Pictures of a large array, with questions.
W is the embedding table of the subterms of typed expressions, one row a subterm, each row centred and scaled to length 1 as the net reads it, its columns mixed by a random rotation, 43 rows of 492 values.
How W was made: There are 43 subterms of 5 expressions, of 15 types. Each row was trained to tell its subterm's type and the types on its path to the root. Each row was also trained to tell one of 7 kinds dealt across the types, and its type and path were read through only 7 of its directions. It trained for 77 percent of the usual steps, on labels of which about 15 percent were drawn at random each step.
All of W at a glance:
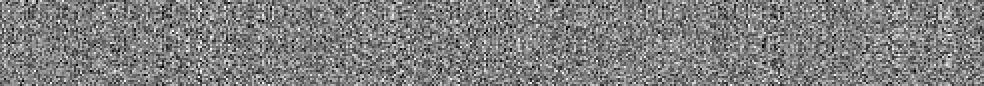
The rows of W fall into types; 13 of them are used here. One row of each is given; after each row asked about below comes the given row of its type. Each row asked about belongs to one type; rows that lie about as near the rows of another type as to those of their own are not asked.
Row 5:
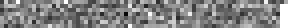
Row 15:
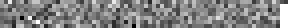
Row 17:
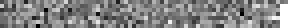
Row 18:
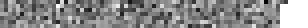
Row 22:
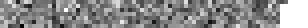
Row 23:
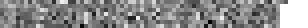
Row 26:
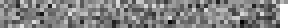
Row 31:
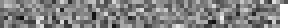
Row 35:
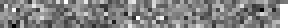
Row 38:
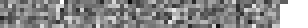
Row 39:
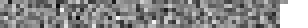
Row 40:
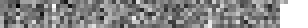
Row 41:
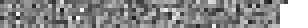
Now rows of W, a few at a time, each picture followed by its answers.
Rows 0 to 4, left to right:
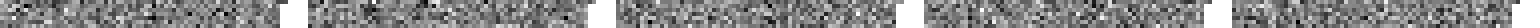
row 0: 22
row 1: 35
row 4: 41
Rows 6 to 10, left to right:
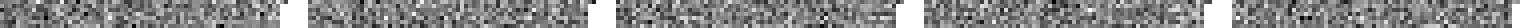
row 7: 41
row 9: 18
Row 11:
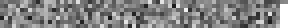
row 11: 39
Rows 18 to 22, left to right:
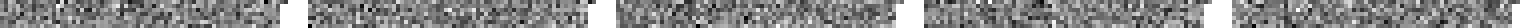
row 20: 23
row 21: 35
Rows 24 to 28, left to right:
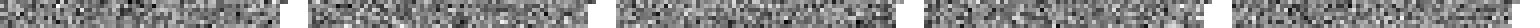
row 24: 18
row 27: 17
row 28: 35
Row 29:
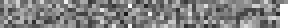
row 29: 5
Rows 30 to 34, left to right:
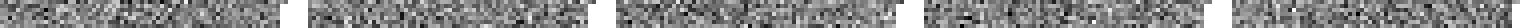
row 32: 18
